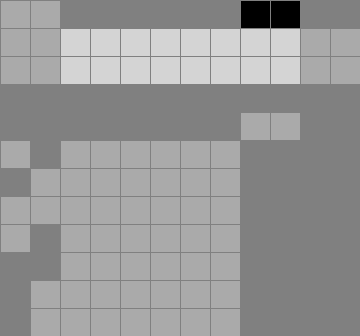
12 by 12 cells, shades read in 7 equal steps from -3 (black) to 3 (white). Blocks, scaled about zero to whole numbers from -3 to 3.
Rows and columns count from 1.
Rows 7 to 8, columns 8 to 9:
1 0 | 1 0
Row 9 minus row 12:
1 -1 0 0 0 0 0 0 0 0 0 0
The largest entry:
2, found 16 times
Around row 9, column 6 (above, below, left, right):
1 1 1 1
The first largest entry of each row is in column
1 3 3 1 9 1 2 1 1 3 2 2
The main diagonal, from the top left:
1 1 2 0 0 1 1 1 0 0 0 0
